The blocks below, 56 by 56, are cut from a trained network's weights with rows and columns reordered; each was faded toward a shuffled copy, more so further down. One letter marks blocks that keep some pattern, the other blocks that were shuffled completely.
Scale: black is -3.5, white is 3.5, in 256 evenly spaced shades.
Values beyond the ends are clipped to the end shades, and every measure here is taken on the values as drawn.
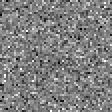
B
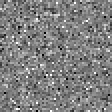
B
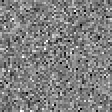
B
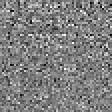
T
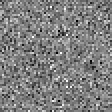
B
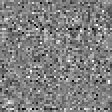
T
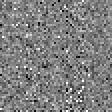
T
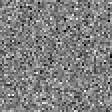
B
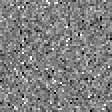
B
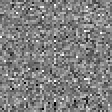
T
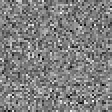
T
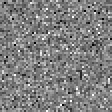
B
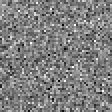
B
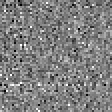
T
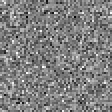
T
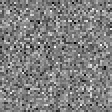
T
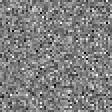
T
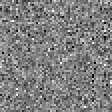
T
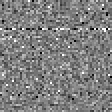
T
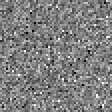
B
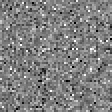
T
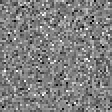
B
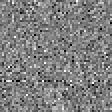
T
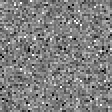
B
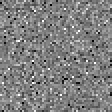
T
